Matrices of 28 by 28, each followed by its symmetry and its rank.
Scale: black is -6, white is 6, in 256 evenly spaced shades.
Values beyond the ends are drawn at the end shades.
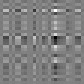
neither, rank one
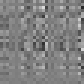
neither, rank two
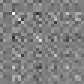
symmetric, rank three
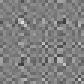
symmetric, rank three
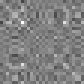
symmetric, rank three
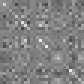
symmetric, rank five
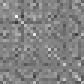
symmetric, rank five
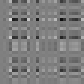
neither, rank one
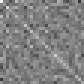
symmetric, rank five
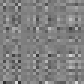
neither, rank two
